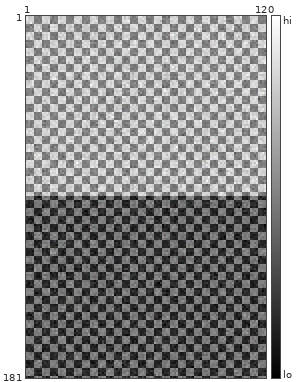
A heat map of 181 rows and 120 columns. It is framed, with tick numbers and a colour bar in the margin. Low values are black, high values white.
Seam: horizontal, 50% of the way down, the top part higher. Grain: checkered. Mirror symmetry: none.
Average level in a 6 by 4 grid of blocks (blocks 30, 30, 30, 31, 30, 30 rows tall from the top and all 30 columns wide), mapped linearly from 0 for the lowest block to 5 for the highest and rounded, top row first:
5555
5555
5555
0000
0000
0000
